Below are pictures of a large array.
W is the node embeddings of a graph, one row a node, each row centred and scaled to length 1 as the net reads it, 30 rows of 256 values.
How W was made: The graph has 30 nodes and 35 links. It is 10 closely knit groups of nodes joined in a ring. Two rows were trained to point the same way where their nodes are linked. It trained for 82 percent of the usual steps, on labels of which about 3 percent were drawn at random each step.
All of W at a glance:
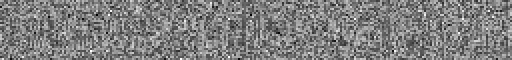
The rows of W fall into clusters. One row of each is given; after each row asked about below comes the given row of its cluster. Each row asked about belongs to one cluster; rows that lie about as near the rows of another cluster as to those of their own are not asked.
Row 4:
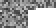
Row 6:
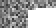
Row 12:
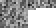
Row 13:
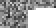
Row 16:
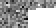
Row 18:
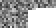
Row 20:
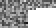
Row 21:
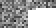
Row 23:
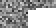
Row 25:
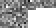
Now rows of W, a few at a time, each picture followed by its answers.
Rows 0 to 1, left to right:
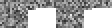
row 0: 4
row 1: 23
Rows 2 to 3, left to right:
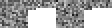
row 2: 20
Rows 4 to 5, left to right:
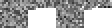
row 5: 18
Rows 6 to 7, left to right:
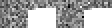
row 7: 21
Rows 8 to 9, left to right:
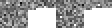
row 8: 16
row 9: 6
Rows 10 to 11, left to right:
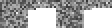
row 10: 12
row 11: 13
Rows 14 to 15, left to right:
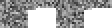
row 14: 13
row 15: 18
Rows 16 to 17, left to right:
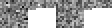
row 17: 12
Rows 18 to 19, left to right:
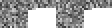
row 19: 25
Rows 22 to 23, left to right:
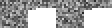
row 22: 20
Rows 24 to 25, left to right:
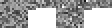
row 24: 4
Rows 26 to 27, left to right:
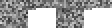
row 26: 23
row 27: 16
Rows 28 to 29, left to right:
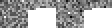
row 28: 6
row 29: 25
